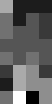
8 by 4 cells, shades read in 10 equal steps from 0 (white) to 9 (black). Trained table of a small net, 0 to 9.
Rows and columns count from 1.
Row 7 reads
8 3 4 4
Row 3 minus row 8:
0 6 -3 3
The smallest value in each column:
3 0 4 4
